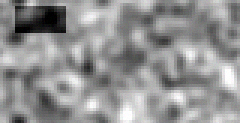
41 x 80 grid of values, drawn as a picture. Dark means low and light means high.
The field is mottled with small blotches. Neither half mirrors the other. The ninth with the highest average is the bottom middle. In the top left lies a patch that is lower than the rest. The top left is the ninth with the lowest average.
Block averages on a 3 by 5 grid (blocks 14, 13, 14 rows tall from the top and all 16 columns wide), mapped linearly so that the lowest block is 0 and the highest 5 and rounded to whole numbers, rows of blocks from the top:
02423
44235
24544
